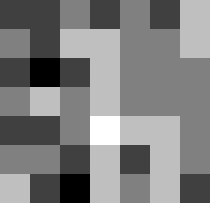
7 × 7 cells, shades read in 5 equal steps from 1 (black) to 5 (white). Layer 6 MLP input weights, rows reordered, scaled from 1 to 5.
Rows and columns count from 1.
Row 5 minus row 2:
-1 0 -1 1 1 1 -1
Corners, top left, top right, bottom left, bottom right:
2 4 4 2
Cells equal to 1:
2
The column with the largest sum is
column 4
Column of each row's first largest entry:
7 3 4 2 4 4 1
